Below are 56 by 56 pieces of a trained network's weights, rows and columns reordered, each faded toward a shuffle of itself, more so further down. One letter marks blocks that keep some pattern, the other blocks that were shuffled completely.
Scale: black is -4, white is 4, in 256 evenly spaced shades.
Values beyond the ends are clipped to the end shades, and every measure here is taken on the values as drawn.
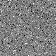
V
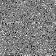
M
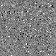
M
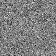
V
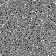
V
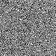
V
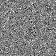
V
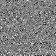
M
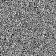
V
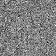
M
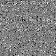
M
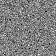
V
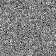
V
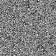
M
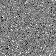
V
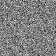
V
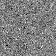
V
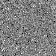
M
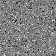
V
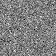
V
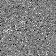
M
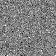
V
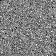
V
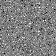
V
